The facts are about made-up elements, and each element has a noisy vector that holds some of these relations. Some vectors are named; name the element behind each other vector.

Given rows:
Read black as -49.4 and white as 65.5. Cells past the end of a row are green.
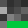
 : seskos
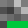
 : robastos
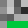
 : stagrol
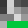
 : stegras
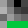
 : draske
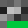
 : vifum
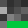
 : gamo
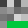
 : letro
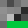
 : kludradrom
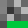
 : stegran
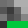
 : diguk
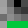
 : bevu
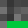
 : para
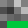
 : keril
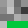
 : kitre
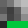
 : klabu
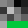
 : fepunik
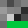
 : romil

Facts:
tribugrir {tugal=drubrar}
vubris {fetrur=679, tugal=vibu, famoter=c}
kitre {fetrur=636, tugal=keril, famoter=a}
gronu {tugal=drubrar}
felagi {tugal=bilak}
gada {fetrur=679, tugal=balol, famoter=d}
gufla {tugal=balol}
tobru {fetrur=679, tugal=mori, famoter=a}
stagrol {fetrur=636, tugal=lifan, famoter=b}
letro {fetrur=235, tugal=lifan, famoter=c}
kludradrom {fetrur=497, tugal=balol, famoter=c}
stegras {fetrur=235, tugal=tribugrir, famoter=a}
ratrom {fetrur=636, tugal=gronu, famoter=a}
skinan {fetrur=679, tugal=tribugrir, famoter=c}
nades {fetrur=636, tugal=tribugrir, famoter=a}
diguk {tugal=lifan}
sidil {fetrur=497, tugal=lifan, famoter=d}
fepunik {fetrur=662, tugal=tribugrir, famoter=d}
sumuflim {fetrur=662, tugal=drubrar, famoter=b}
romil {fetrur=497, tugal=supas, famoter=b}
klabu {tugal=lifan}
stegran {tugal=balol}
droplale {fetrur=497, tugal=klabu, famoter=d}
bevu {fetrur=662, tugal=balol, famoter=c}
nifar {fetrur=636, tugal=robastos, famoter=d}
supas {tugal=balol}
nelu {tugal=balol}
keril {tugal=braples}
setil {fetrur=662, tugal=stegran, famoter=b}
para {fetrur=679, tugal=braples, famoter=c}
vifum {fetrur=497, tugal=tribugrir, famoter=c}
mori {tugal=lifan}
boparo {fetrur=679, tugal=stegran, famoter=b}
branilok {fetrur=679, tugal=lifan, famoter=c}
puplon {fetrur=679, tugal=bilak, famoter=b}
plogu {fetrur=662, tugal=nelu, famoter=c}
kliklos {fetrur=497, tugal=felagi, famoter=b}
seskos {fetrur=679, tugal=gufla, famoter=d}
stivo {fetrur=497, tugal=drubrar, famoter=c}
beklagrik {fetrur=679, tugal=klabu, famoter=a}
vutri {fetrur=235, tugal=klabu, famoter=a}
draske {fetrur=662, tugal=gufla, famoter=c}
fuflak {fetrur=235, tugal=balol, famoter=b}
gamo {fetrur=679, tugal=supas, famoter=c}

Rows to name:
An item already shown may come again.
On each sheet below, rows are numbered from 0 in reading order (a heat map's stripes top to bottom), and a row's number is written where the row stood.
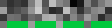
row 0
gada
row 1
stagrol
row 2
fepunik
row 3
kliklos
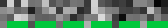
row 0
vutri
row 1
gronu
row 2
stivo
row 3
stegras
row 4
beklagrik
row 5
fepunik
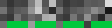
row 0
vubris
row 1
stagrol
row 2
vubris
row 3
droplale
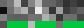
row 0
tribugrir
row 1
ratrom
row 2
gada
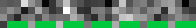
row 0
droplale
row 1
sumuflim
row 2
nades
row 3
skinan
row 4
fuflak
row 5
kliklos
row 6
bevu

